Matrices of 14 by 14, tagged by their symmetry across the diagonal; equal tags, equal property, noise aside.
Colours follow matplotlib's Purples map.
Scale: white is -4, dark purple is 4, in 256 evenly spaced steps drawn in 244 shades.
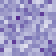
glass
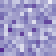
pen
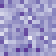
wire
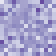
glass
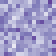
wire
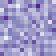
pen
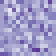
wire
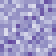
glass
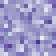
pen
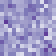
wire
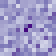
glass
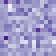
wire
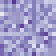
pen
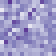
pen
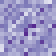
glass
